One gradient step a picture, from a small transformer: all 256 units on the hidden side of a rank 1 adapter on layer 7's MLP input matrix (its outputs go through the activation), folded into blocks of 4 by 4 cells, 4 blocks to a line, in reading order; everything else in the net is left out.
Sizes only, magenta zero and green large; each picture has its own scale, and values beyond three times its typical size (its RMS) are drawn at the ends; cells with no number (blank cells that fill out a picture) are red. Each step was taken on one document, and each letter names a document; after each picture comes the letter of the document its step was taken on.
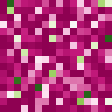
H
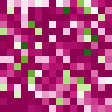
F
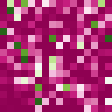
H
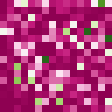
H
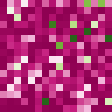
H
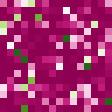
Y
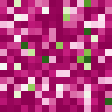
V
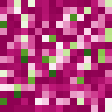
F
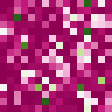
V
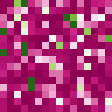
F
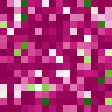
V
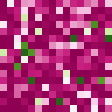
F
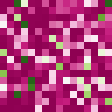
F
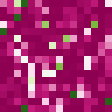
Y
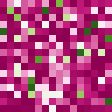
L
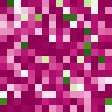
V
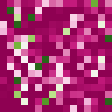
H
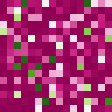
H
